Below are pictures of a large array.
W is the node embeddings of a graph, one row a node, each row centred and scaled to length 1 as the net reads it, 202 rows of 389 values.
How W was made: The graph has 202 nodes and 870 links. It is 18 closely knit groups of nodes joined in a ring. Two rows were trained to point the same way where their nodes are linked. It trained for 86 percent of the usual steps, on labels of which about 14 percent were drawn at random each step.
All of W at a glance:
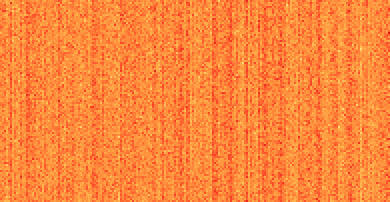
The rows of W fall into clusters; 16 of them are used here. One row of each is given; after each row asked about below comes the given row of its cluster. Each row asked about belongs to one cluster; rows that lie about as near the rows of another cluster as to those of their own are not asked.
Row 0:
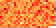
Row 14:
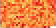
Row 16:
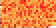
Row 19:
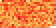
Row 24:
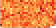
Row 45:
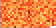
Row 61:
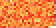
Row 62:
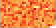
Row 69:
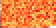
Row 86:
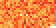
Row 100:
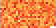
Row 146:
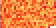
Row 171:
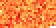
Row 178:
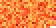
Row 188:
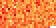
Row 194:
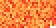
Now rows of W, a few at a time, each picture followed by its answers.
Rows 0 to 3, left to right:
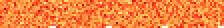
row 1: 62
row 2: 16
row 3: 194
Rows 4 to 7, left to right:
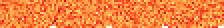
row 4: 19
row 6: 19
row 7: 62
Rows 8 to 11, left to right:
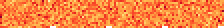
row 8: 69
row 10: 24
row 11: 19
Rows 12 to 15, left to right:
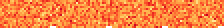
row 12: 61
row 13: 194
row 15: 14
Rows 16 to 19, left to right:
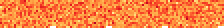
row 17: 45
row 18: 86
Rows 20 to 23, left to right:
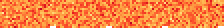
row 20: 62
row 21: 16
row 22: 100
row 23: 19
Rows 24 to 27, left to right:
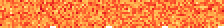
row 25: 14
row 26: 14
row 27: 86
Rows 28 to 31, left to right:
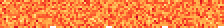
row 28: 69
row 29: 45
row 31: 146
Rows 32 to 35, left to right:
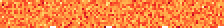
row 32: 146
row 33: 188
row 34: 16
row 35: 178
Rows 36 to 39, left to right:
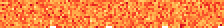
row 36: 19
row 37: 61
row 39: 24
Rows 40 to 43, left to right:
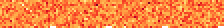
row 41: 171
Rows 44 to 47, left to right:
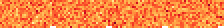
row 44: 45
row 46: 62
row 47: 24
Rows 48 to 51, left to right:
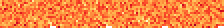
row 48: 178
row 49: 16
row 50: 146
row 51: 0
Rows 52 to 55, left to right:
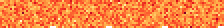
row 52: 61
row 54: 45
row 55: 61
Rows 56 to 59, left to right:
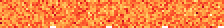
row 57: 24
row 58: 61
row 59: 61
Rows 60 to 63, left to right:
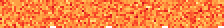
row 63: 19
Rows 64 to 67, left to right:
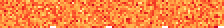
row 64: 86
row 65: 0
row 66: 171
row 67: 62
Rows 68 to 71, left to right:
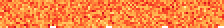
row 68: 194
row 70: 86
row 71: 62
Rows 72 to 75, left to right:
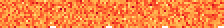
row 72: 100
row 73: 100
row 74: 146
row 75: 69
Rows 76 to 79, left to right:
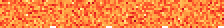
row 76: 19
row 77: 16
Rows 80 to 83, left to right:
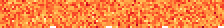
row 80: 14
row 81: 16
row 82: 0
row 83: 24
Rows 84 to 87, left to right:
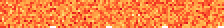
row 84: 188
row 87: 171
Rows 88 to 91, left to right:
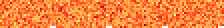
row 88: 45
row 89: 69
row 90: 194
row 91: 178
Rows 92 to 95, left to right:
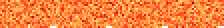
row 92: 16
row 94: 194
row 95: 61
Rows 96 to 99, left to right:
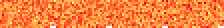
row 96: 24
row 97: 62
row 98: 146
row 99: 16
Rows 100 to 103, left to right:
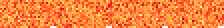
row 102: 100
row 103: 171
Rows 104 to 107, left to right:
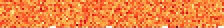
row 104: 19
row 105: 69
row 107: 188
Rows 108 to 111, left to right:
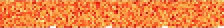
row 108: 146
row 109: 16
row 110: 16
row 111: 45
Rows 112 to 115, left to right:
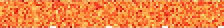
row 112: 61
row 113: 14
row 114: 194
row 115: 100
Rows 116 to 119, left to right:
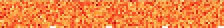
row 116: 194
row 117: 86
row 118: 146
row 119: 45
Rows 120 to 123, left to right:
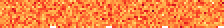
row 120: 171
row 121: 194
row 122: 188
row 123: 100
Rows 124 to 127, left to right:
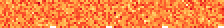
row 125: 24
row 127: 86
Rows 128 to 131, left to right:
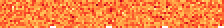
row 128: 146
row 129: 86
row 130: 146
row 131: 194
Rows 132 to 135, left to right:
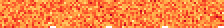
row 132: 100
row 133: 86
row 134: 45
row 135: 0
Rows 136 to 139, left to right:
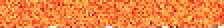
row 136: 16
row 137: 14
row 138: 24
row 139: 194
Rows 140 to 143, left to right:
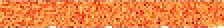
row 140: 62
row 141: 19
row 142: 100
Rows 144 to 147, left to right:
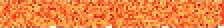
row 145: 69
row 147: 194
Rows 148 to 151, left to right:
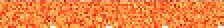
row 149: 171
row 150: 14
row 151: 178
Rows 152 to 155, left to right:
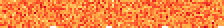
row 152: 16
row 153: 45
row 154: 62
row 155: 171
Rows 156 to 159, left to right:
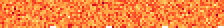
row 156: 146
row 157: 24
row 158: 19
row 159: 14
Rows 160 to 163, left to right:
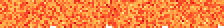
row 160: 178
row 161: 194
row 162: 188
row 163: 19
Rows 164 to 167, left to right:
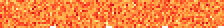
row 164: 146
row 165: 194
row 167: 188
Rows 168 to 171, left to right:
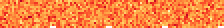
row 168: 61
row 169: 62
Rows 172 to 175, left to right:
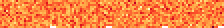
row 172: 69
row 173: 0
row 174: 0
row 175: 178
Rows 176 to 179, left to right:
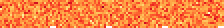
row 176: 100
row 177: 19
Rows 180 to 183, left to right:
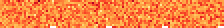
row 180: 171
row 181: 14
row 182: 178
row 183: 0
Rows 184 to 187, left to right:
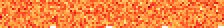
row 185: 0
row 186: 178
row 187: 86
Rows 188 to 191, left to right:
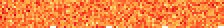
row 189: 62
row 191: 86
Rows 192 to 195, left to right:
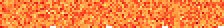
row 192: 69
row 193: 178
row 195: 24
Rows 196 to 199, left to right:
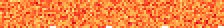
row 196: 62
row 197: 178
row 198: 86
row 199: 178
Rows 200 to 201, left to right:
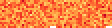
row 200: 16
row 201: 62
